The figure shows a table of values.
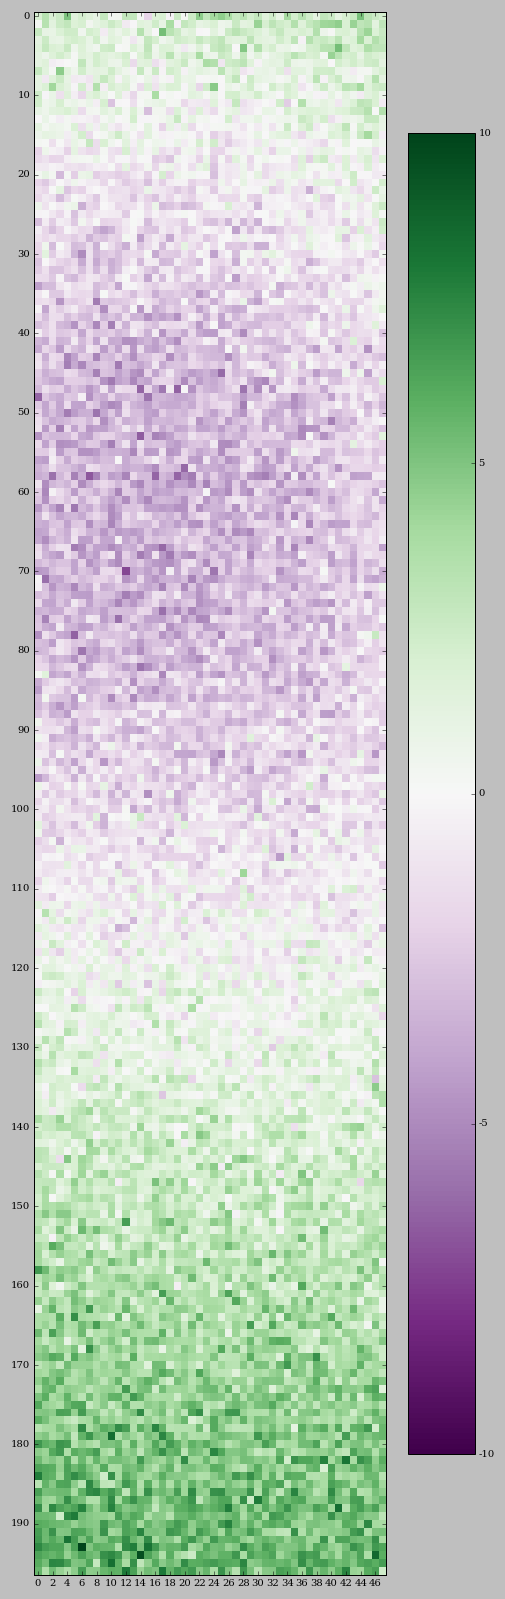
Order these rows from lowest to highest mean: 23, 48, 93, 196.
48, 93, 23, 196
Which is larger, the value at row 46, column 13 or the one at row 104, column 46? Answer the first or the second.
the second
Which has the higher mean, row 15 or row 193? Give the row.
193
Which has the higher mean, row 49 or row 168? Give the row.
168
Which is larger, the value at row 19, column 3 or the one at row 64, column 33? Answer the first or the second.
the first
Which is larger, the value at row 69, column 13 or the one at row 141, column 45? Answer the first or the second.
the second
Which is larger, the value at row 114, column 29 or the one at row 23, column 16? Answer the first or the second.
the first
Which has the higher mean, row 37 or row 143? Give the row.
143
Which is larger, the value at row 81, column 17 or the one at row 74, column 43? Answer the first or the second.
the second
